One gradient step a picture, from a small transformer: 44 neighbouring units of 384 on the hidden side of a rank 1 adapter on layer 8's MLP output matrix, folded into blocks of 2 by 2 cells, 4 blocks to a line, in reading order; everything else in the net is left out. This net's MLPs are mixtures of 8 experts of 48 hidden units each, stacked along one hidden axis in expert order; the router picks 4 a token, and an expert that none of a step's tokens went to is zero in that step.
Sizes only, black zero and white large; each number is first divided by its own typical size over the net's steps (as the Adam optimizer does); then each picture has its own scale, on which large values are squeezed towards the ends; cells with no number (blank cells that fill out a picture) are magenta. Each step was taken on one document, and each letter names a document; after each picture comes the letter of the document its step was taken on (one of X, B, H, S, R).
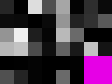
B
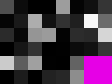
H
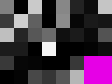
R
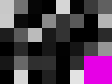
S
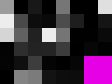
R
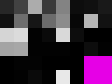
B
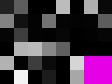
S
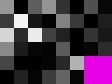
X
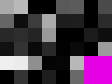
H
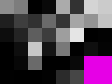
H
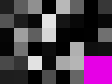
H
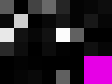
B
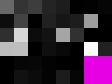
B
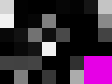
S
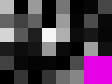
R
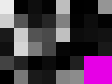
R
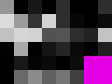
R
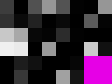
B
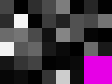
B
